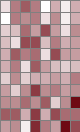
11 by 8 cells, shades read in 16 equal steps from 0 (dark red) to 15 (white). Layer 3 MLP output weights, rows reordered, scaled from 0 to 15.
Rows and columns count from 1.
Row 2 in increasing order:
7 7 8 8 10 13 14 15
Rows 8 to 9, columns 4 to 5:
3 8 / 8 5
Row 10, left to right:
5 5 10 3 10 4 6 6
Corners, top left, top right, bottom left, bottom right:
13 10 9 4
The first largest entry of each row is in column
5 1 7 2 5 3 1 2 6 3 3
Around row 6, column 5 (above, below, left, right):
13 10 5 11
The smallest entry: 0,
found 2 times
